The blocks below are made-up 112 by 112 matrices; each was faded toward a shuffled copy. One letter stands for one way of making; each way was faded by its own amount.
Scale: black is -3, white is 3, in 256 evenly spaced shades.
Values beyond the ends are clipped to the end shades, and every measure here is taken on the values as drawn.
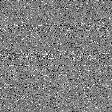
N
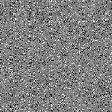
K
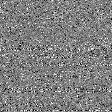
N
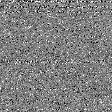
N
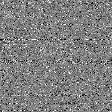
N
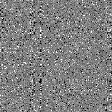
K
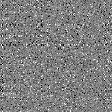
K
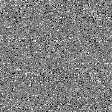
N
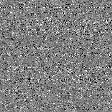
N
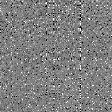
K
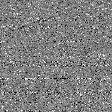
N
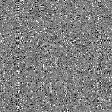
K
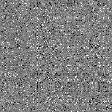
K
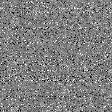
N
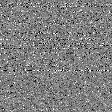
N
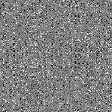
K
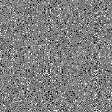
K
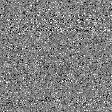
N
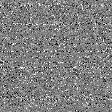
N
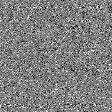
N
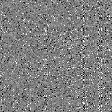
K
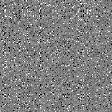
K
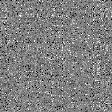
K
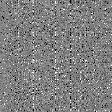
K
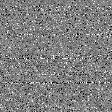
N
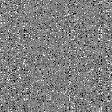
K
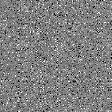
K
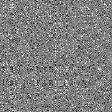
K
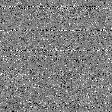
N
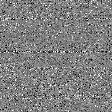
N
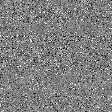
N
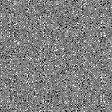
K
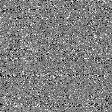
N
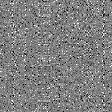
K
